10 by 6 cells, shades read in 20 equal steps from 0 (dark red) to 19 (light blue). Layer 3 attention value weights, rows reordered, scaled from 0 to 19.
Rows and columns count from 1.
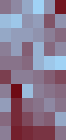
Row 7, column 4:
11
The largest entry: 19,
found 2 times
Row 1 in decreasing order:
19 15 13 12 10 1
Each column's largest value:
17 18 17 19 18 19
